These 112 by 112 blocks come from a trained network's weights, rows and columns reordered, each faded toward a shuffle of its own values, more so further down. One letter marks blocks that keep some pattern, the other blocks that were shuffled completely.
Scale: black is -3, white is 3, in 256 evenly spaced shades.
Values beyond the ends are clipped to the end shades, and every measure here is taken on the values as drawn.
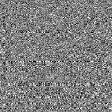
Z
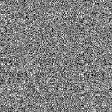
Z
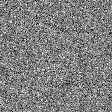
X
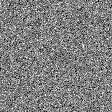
X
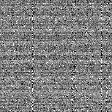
Z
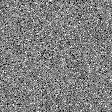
X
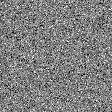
X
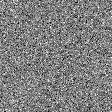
X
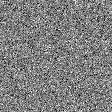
X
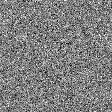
X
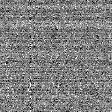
Z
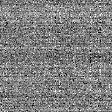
Z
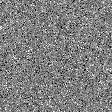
X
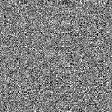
Z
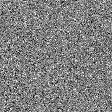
X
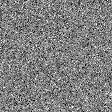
X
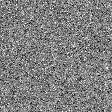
X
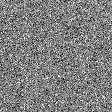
X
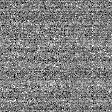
Z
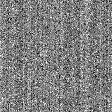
Z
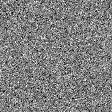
X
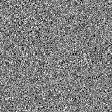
Z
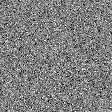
X
